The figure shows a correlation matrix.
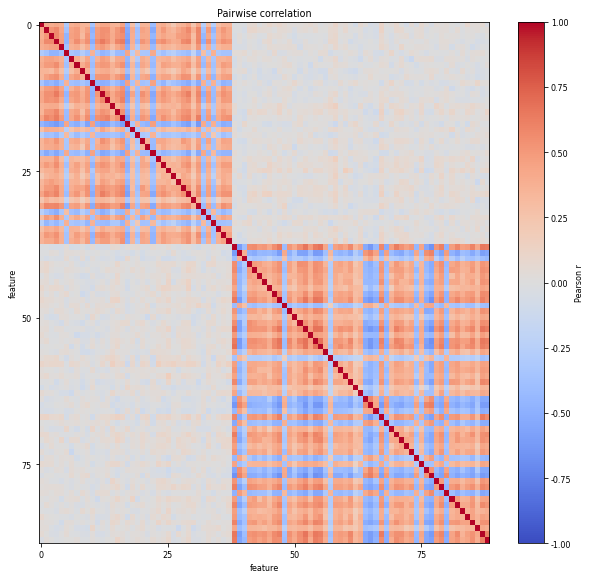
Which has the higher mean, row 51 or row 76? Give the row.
51
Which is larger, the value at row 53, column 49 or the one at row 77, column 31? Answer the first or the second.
the first
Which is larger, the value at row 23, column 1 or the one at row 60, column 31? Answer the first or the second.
the first
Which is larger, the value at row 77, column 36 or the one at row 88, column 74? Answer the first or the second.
the first
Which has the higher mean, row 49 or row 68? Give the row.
49
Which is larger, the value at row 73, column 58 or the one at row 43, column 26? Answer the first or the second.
the first
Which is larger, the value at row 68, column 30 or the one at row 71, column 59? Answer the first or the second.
the second
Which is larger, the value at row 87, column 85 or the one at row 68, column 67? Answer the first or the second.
the first
